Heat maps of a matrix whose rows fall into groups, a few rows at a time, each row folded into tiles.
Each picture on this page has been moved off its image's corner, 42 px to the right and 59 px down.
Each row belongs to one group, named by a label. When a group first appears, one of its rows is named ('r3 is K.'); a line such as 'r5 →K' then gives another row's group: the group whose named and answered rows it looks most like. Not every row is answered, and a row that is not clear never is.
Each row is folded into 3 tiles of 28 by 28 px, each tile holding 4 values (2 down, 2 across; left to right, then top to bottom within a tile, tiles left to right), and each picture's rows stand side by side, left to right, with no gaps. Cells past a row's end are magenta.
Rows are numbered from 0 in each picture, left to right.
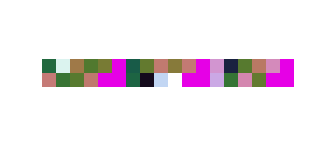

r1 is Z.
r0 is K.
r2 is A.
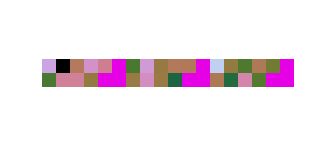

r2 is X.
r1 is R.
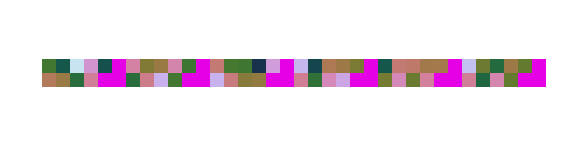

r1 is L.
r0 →Z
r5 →X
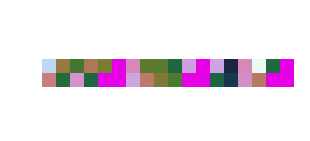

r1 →A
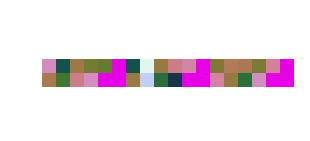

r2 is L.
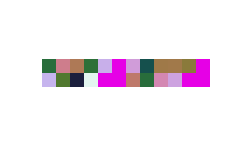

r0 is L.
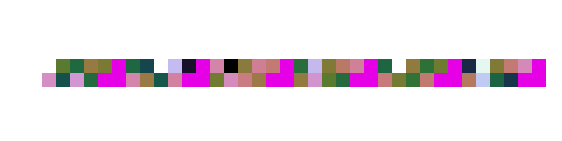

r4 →K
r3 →R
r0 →X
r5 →R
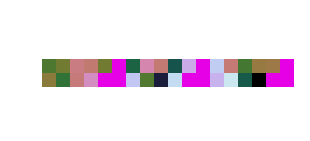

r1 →L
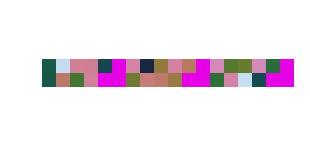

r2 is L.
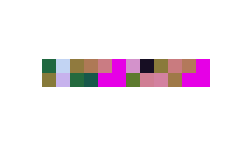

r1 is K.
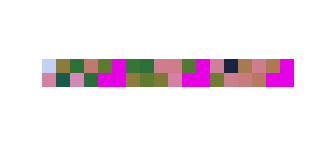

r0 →X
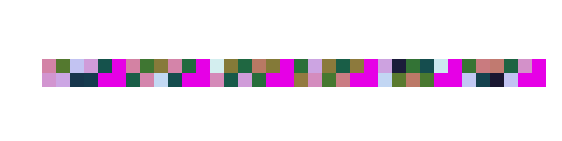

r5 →L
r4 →A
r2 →X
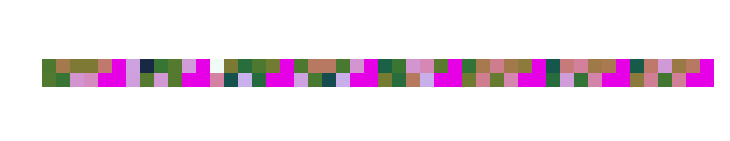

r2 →X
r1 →A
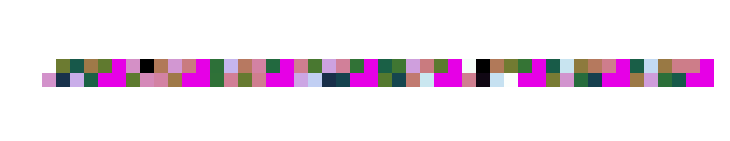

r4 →Z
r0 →X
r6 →R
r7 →R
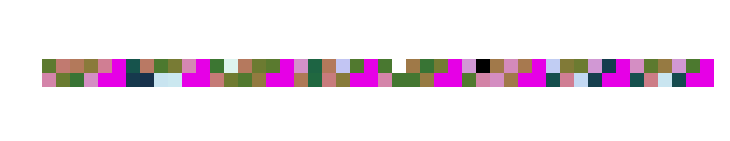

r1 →Z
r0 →L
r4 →K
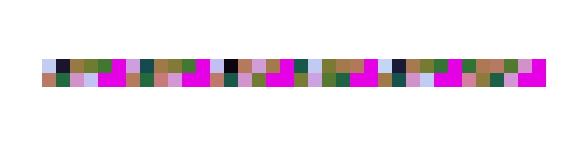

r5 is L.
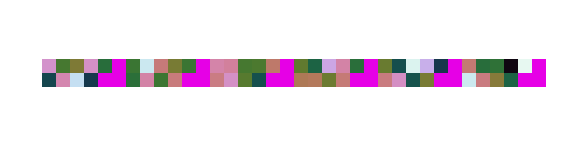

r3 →Z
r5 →A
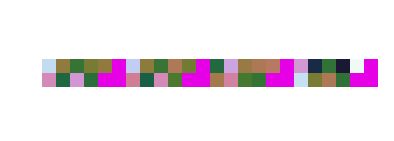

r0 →X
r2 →R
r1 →X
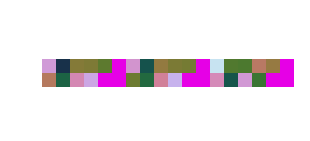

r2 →X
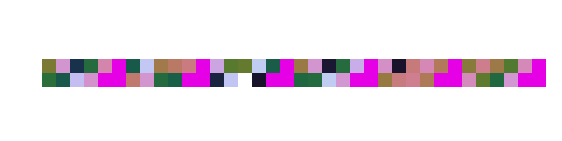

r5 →L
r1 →R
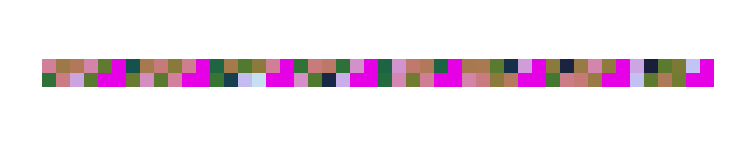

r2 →Z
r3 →L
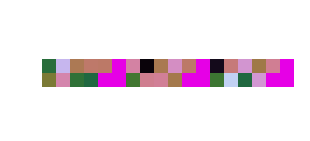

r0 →R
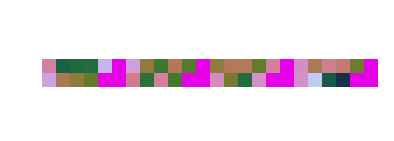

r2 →L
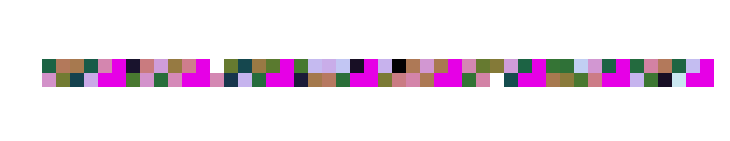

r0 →L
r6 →Z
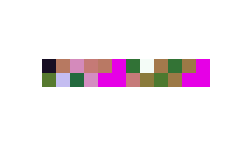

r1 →K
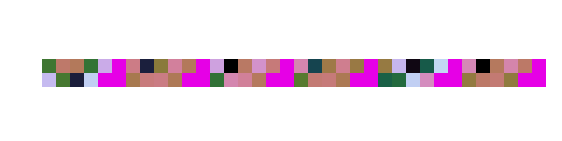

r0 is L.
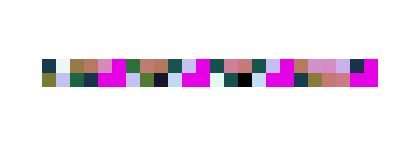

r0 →R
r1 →L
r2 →L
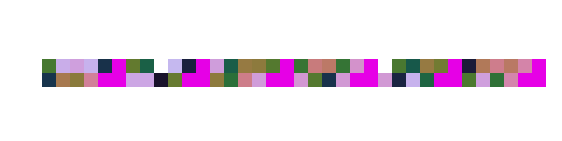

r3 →L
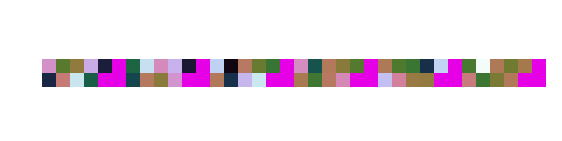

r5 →K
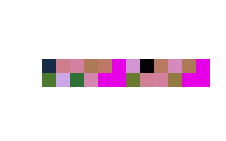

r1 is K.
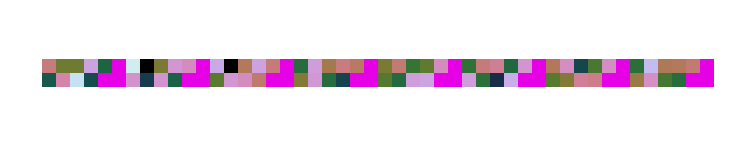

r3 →R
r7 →R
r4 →Z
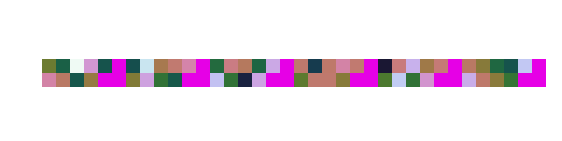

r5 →A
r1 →R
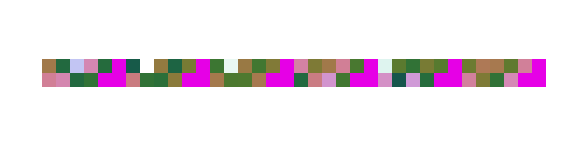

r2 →K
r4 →X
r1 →K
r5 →L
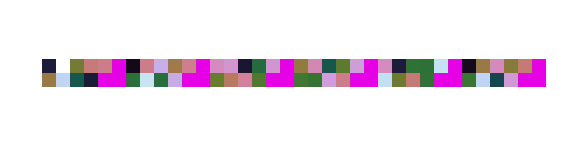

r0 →R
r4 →A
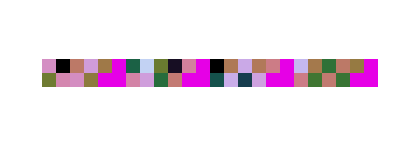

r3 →X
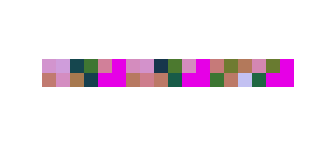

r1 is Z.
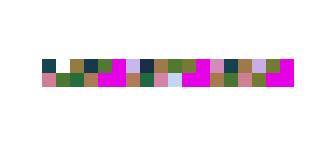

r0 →K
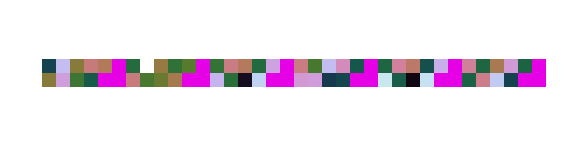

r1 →K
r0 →R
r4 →L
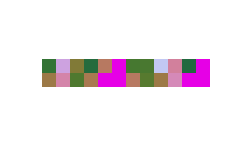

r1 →Z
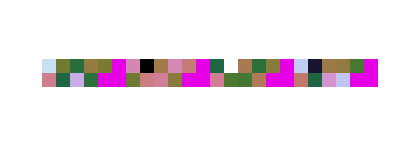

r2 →K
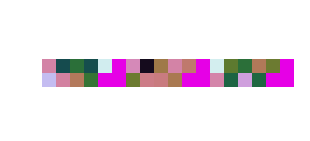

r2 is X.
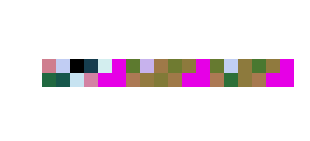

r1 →K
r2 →K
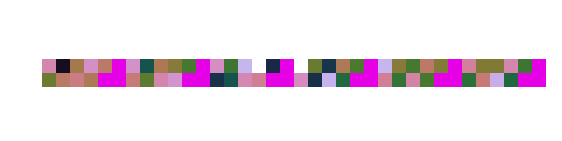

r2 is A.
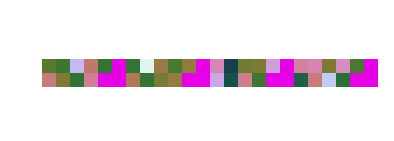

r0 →Z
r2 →A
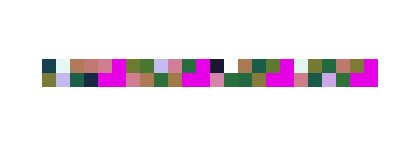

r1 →Z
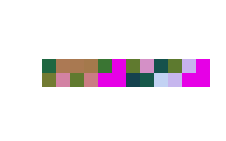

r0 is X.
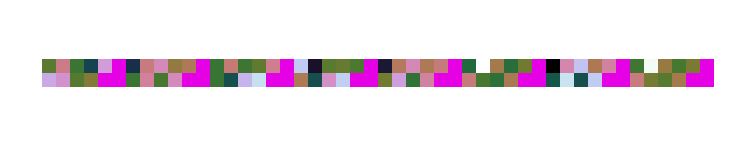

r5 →K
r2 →Z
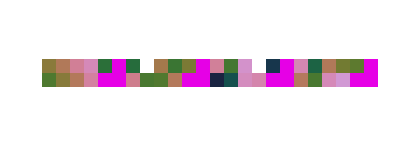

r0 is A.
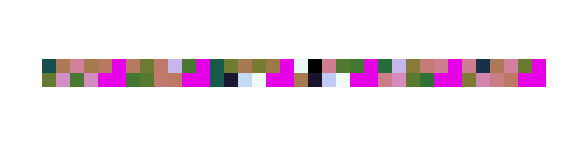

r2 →Z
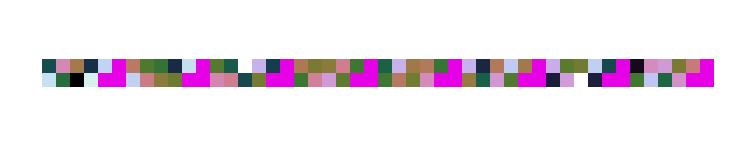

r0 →L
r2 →Z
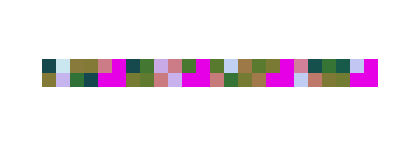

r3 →A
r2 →K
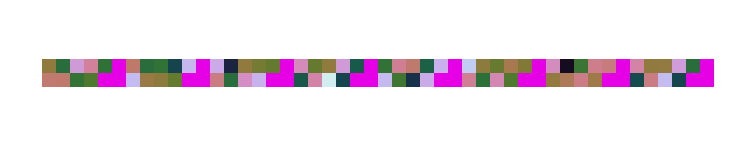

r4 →L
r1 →A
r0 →Z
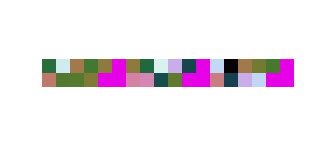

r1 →Z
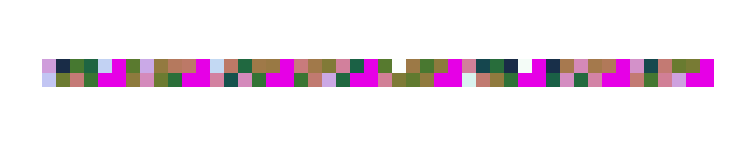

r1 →R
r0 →A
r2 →X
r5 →A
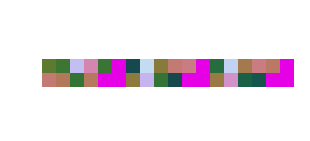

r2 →R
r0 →Z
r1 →R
